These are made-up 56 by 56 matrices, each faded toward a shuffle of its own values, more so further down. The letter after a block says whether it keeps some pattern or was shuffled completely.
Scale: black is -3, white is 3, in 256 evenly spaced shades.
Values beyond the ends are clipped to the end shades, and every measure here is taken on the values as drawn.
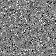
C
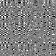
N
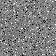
C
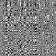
N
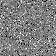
C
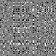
N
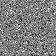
C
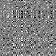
N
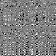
N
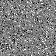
C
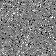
C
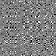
N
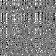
N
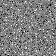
C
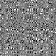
N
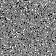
C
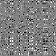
N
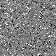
C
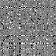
N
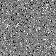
C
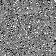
C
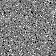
C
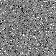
C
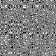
N
